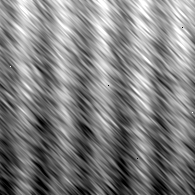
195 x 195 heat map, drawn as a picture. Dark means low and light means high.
Slope: up to the top. Histogram: bell-shaped. Lone odd cells: 5, 2 higher and 3 lower than their neighbours. Ninth with the highest average: top right. Stripes: upright, repeating 5 times.
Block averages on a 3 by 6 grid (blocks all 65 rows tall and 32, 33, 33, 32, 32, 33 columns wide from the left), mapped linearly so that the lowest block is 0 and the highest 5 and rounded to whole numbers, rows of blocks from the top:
444455 | 222333 | 000011
